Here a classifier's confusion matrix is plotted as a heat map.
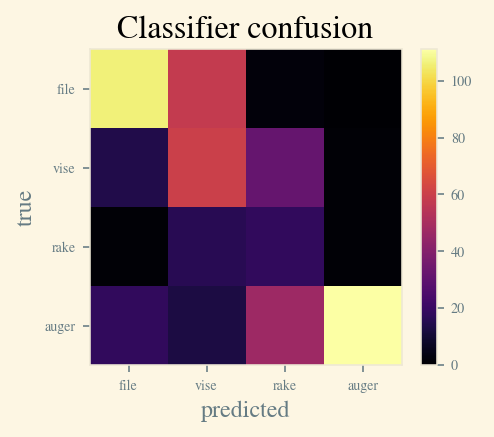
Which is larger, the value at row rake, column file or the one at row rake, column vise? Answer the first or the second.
the second
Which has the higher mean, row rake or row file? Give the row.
file
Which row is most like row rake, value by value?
vise
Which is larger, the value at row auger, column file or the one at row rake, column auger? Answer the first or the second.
the first
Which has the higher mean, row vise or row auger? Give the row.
auger
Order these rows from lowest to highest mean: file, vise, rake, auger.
rake, vise, file, auger
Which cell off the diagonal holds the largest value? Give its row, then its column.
file, vise
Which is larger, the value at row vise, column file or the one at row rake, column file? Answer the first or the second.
the first
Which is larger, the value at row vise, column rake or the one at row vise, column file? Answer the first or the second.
the first
